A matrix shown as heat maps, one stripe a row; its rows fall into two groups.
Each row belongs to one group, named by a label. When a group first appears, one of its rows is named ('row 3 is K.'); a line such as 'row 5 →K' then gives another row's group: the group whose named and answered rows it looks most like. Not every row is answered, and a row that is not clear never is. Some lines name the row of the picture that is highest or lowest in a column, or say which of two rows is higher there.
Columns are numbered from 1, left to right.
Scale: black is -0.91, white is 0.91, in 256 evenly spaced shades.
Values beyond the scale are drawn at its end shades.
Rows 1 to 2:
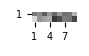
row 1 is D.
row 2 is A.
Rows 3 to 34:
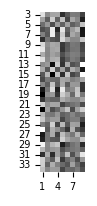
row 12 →A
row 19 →D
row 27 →D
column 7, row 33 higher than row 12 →Yes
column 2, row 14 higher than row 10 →No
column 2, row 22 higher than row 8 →Yes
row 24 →A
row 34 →A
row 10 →A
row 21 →A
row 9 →A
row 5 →D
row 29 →A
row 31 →D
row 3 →A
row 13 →D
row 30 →A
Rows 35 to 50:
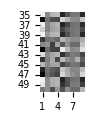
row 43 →A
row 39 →A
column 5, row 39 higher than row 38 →No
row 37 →A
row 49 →A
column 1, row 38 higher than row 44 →Yes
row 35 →A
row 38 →A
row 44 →D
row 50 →D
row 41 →D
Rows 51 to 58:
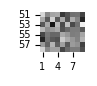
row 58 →A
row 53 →D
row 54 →A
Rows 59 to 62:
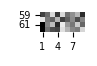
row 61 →D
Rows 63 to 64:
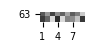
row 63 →D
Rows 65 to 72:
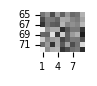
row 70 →A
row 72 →A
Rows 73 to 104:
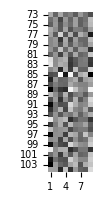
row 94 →A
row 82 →A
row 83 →A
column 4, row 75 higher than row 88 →Yes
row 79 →D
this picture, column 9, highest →88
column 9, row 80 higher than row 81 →No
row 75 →D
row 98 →D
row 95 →D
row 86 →D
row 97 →D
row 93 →D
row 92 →D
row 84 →D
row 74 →D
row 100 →A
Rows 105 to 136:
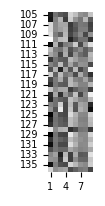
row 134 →D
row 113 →D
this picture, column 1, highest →110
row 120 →A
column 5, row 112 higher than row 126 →No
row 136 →A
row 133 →D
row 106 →D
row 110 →A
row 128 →A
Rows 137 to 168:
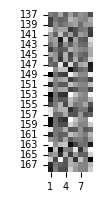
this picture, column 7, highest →166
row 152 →A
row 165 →D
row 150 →A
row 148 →A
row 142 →D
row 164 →D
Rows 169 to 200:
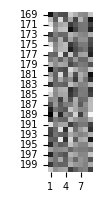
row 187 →D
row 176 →A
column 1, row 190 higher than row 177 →No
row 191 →A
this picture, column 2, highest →189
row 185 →A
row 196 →A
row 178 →D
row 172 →A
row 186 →D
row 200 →A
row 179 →A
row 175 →A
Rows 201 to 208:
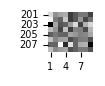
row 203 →D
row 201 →A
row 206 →A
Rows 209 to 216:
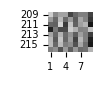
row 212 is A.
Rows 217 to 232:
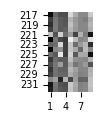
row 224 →D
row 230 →D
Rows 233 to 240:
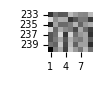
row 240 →D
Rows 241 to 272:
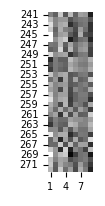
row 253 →A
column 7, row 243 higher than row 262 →No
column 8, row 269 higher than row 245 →Yes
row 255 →A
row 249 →A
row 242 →A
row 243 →A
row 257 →A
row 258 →A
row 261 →D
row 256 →D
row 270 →A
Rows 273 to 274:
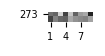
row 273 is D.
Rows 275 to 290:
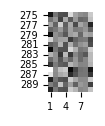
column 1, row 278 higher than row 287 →No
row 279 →D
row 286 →A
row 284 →D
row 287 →A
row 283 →D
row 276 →D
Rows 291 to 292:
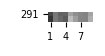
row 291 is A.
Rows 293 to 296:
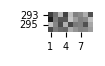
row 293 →D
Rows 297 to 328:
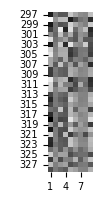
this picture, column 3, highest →300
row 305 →A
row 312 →A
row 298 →A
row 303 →D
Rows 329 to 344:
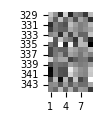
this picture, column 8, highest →335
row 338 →A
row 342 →D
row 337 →D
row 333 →D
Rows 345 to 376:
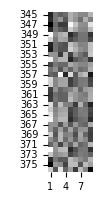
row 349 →A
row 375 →D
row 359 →A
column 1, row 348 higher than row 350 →No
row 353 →D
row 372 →A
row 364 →A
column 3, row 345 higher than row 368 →No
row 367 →D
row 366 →A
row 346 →D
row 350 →A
